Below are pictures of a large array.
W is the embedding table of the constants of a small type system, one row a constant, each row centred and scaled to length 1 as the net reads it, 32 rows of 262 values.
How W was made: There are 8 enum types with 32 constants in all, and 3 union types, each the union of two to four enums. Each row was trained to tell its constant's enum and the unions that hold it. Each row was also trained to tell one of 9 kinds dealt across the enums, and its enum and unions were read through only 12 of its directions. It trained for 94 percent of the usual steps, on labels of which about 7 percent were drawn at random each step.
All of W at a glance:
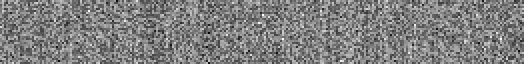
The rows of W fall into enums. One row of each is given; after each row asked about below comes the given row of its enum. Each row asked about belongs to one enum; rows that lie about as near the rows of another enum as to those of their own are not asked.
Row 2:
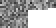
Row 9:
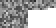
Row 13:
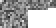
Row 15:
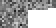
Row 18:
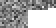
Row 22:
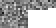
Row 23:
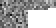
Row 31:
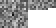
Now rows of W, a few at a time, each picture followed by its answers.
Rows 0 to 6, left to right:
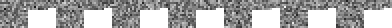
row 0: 18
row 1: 18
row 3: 13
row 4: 2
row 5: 18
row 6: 13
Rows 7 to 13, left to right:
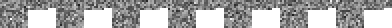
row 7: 31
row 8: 31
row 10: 13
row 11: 31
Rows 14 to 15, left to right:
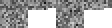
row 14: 9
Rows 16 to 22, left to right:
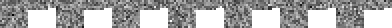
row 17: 22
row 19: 18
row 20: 23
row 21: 22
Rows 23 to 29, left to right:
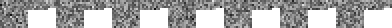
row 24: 9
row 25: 31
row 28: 22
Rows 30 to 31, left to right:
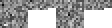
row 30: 9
